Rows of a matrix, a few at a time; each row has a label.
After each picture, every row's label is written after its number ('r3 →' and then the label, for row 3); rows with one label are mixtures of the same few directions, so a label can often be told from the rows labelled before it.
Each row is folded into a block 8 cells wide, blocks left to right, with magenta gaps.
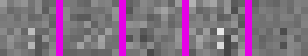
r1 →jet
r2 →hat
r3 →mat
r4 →jet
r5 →jet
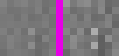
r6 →jet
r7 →jet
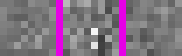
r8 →hat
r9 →jet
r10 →mat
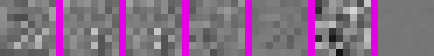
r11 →hat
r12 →jet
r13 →jet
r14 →mat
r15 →hat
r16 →mat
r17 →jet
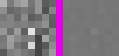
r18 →jet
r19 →jet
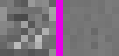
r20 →hat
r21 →jet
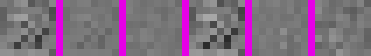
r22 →hat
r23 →hat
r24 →mat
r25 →hat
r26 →jet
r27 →mat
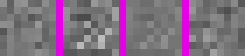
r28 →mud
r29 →hat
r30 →hat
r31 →mat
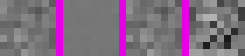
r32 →mat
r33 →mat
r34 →mat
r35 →hat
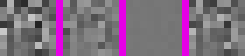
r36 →mud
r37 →mud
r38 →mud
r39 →mud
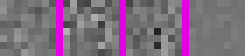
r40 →mat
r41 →mud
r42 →jet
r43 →mud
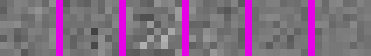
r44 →mat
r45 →jet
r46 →hat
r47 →mat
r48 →hat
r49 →mud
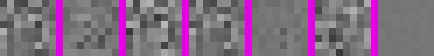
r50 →mud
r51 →hat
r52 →mud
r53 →mud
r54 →jet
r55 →mat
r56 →mud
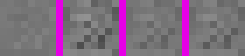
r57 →hat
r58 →hat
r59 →hat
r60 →hat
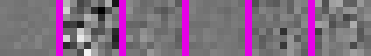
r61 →hat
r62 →mat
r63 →mat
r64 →mat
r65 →jet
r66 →mud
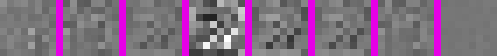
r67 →jet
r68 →mud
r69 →hat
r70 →hat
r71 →hat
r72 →hat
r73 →mud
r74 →jet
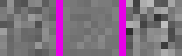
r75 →mud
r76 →hat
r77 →mud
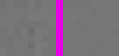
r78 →jet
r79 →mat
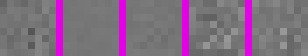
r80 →jet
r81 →mat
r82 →hat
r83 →hat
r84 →jet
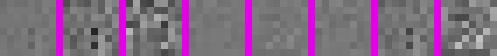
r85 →jet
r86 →jet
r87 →mud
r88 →mud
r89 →hat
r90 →mud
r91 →jet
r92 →hat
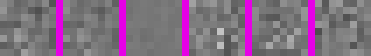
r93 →mat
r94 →mat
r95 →mat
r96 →jet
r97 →hat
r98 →mud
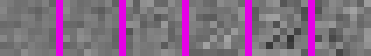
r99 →mat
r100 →mat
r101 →mud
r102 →hat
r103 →hat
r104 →mat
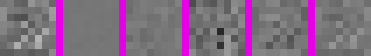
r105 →hat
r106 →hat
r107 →mat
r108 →jet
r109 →hat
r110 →hat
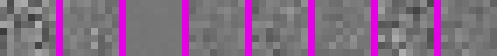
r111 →mud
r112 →jet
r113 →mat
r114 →mat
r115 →mat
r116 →hat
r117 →mat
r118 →mat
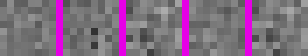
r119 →mud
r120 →jet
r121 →mat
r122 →mat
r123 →mat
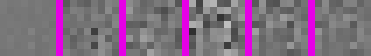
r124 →jet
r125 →jet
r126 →mat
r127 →mud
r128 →mud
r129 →mud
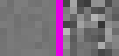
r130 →mud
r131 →mud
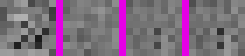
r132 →hat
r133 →mat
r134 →jet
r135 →jet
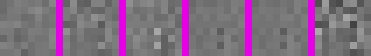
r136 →mat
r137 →mud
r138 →jet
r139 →jet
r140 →jet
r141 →mud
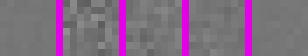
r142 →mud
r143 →mud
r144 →mat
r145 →mat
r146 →hat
